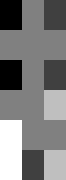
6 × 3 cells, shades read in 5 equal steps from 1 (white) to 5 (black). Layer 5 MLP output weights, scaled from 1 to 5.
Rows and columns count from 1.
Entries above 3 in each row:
2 0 2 0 0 1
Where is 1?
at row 5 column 1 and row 6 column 1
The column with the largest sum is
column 2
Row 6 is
1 4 2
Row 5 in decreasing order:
3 3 1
